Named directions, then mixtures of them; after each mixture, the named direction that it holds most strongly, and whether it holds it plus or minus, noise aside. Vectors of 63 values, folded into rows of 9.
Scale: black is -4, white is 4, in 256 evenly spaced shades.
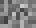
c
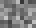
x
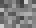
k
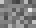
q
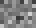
k, plus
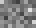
q, plus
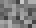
x, minus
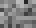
k, minus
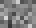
x, plus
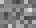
q, plus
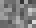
x, plus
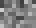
k, plus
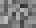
c, minus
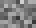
x, minus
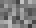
x, minus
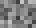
x, minus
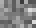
x, plus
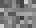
k, plus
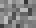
k, minus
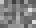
q, plus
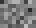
q, minus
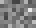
q, plus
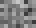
q, minus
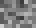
k, plus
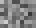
c, minus
